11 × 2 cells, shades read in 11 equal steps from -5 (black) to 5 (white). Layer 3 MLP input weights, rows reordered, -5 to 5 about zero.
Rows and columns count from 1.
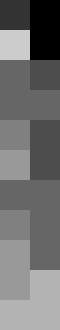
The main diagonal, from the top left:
-3 -5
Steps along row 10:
up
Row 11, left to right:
2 2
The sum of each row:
-8 -2 -3 -2 -2 -1 -2 -1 0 3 4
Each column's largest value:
3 2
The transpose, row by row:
-3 3 -1 -1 0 1 -1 0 1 1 2 / -5 -5 -2 -1 -2 -2 -1 -1 -1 2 2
